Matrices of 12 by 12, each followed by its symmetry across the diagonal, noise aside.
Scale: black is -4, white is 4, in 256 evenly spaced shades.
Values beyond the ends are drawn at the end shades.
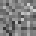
antisymmetric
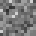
symmetric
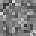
symmetric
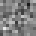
antisymmetric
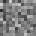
antisymmetric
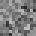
symmetric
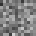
neither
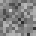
symmetric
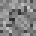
symmetric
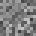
symmetric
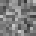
neither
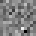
neither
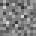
antisymmetric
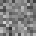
neither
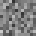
neither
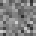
antisymmetric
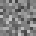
antisymmetric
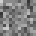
neither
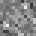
symmetric
